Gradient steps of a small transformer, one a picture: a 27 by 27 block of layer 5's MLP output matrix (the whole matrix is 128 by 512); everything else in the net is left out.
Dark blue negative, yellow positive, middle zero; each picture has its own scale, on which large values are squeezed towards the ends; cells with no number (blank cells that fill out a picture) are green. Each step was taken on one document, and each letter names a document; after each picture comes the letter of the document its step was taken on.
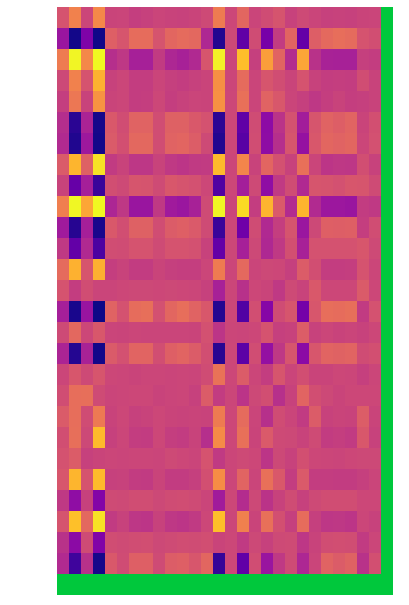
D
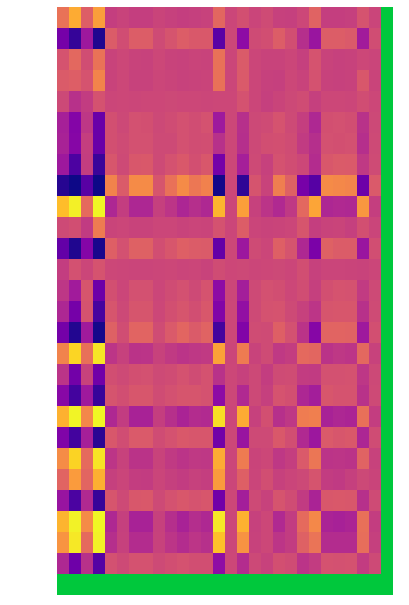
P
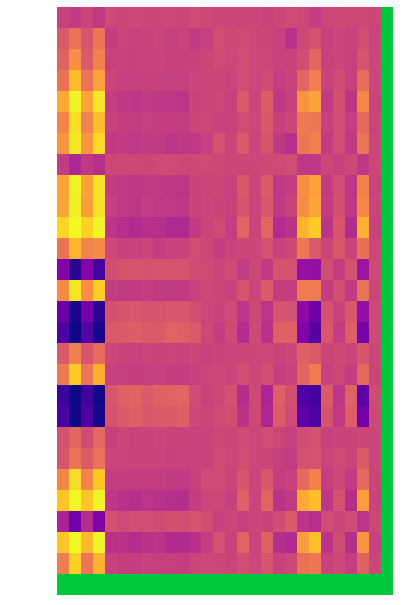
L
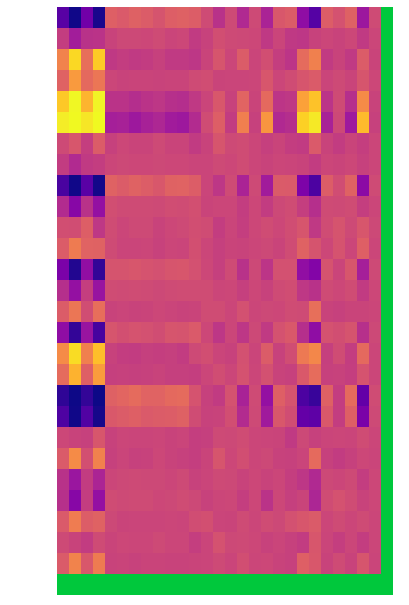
L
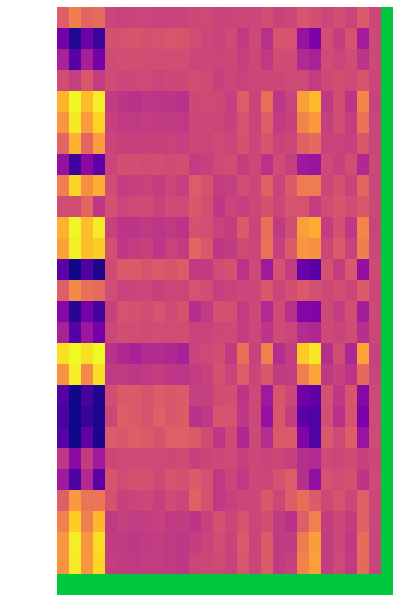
L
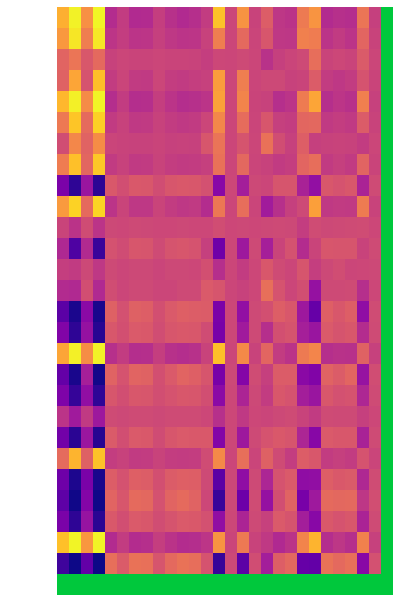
P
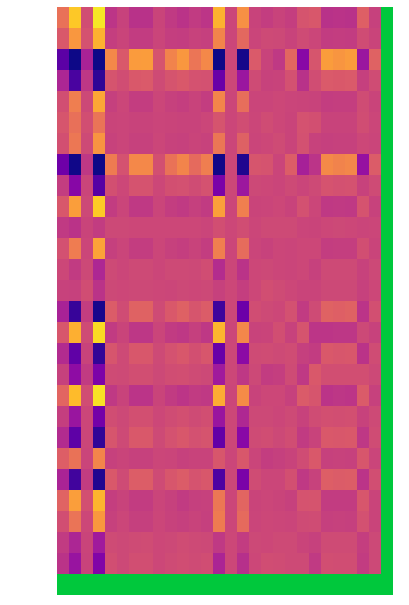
D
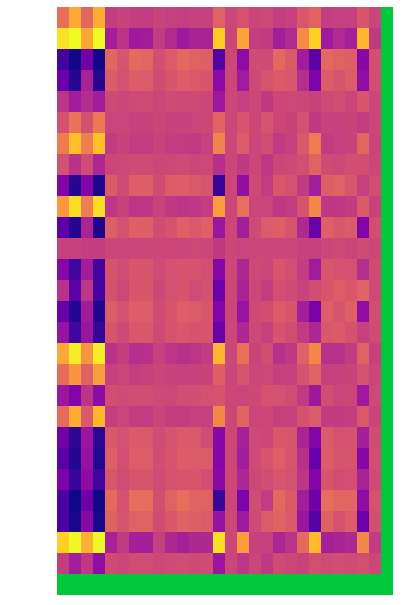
P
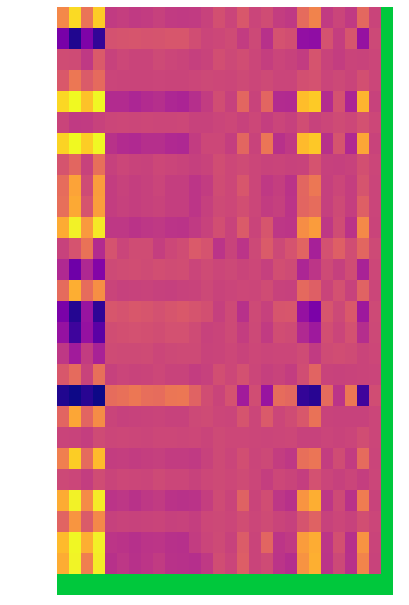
L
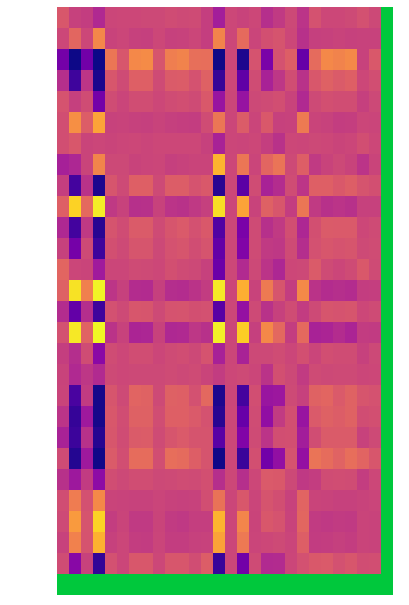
D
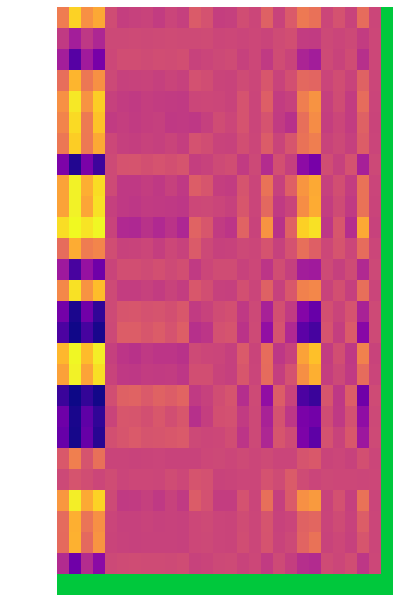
L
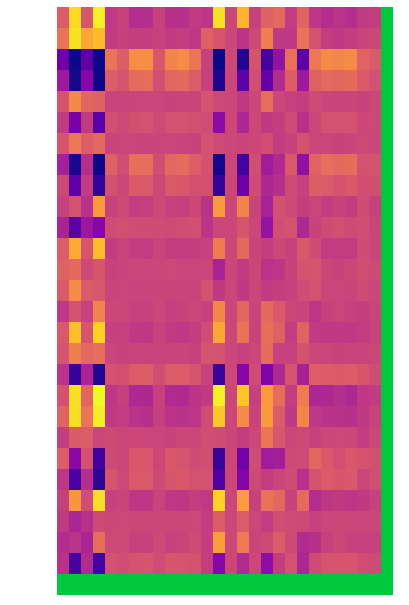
D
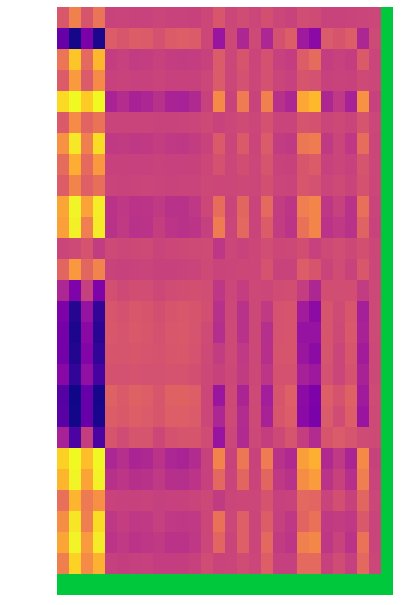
L
